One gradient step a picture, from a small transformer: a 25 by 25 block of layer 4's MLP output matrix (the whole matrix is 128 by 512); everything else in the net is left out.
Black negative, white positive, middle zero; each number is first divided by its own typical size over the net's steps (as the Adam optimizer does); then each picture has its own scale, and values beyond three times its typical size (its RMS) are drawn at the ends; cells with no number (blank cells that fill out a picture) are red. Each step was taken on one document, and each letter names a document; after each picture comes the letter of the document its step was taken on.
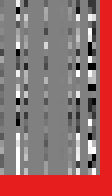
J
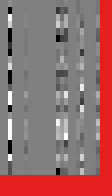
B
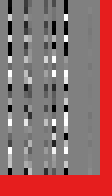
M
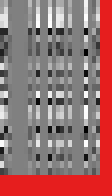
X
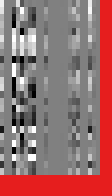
J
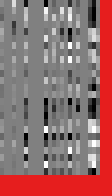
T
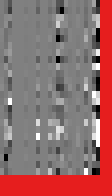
B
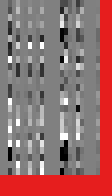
B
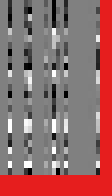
M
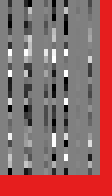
M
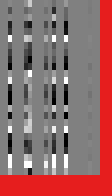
M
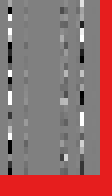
B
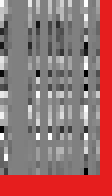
X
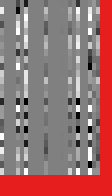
J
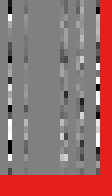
B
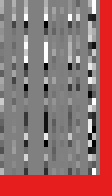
T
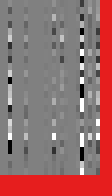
B
